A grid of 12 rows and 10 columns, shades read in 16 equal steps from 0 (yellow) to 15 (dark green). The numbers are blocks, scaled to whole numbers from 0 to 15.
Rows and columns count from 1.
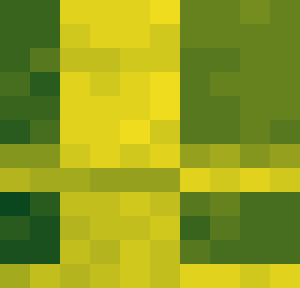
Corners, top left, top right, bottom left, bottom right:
12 9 5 1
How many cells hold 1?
19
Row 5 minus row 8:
8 7 -4 -5 -5 -6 9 8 8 7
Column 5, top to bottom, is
1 1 2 1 1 0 2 6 2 3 2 2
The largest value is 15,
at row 9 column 1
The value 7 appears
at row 7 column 1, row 7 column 2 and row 7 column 9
